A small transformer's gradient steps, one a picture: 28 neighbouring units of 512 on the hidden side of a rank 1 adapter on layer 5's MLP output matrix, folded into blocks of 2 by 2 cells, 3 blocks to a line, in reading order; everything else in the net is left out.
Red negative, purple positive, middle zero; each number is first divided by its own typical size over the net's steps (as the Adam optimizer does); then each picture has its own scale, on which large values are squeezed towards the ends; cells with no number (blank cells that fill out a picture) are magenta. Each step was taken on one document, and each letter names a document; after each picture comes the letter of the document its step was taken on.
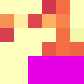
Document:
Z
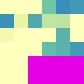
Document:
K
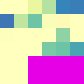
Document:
K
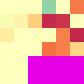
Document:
Z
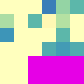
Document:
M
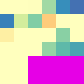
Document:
K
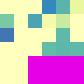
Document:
M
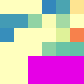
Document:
M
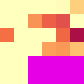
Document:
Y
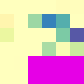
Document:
Y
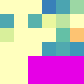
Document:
M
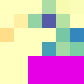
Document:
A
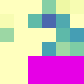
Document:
A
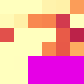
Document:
Y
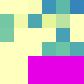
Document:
M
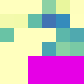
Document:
A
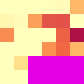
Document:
Y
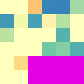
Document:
K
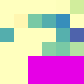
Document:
Y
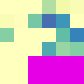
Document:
A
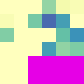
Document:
A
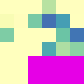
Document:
A
